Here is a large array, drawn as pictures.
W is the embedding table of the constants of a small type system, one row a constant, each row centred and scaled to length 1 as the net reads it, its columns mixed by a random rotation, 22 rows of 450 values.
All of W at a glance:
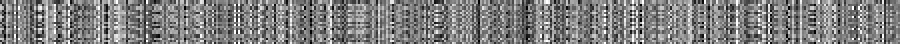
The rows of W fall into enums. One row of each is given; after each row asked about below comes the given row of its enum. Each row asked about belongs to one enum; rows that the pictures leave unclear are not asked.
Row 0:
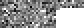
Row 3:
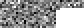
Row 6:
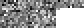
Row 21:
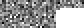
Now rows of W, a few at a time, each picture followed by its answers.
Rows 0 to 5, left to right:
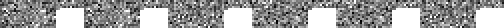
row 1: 0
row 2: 21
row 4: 3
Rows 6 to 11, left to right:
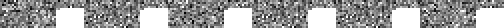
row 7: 21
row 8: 3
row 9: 21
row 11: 0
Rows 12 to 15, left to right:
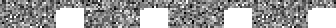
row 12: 21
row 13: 6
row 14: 3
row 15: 21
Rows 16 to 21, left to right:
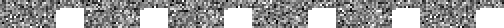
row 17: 6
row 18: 6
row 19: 3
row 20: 0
